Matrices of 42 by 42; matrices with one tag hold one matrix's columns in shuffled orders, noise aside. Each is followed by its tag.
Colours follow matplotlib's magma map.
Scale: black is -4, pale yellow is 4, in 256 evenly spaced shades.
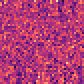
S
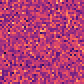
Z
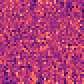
S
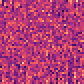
S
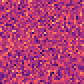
Z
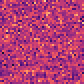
Z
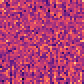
S
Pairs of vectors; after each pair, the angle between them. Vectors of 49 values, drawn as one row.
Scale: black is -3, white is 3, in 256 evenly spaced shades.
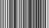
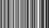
partly opposed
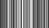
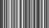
partly aligned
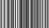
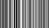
nearly opposite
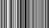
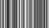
nearly opposite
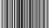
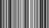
partly opposed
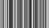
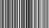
orthogonal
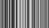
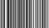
partly opposed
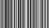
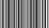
partly aligned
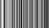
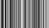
partly opposed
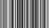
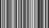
partly opposed
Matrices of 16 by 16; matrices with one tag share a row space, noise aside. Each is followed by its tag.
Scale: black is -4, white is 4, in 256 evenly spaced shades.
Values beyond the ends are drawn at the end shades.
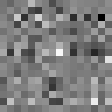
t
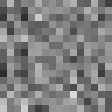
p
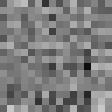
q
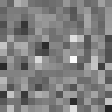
p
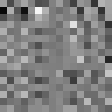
p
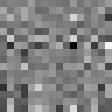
p
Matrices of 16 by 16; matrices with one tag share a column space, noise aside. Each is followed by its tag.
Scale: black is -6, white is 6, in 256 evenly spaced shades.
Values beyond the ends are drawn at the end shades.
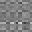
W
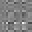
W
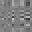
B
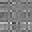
W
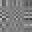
B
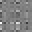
W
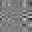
B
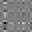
W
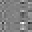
W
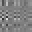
B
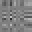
B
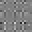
W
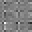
W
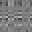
B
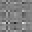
W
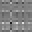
W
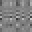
B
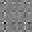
W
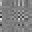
B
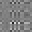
W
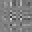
B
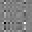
W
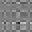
W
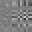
B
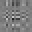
B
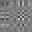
B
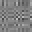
B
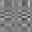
B
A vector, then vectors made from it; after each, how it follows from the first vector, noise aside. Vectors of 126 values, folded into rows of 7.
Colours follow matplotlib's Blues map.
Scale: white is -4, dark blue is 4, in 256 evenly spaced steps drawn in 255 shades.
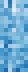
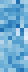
wrapped around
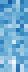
reversed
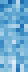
reversed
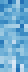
reversed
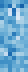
wrapped around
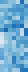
wrapped around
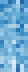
reversed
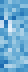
wrapped around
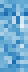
wrapped around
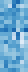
wrapped around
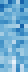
reversed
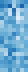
wrapped around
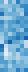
wrapped around
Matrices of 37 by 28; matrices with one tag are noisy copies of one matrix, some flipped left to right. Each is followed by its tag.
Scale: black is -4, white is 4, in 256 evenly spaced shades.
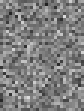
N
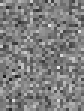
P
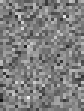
N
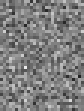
P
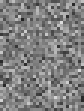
N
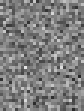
P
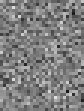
N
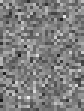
N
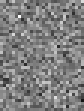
N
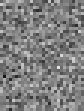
P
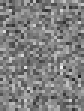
P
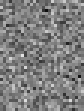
P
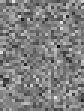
N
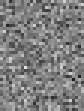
P
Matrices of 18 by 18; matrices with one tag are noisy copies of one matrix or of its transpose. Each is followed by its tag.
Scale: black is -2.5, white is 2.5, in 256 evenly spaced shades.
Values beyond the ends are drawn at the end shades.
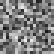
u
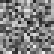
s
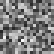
u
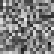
s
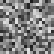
u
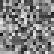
s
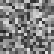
u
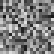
s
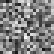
s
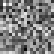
s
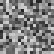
u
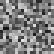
u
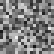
u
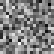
u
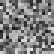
u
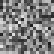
s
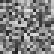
s
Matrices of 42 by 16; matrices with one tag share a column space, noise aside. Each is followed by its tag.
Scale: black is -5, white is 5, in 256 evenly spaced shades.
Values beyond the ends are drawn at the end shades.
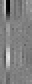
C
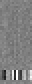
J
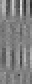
C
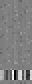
J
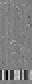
J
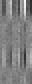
C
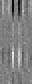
C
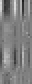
C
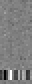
J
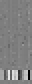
J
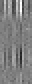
C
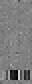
J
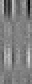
C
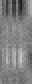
C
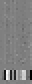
J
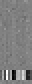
J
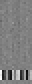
J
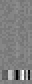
J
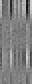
C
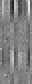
C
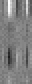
C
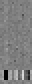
J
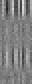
C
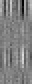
C
